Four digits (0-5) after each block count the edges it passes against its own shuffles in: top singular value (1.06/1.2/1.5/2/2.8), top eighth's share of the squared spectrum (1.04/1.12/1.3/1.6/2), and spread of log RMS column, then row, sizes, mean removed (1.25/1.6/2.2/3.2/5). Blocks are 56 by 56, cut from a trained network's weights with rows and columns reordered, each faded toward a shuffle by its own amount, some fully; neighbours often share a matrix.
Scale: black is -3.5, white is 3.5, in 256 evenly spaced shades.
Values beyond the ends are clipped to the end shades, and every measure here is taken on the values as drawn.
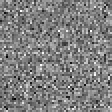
2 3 0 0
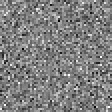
0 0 0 0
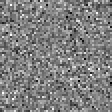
0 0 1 0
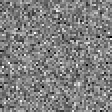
0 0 0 0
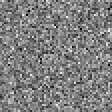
1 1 0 0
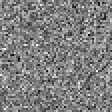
0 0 0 0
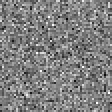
0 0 0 0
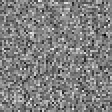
0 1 0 0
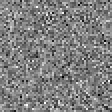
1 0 0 0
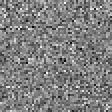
3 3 0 2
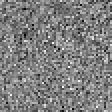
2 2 1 0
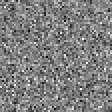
0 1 0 0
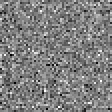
2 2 1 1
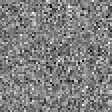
2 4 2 1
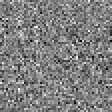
2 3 1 1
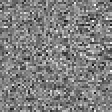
3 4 1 2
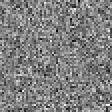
3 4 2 1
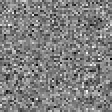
3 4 1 2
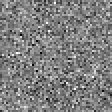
1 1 0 0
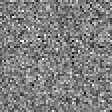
2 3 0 1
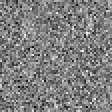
2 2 0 0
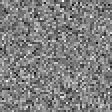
1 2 0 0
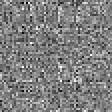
3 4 2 2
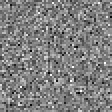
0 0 0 0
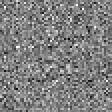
2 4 2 2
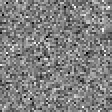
1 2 0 0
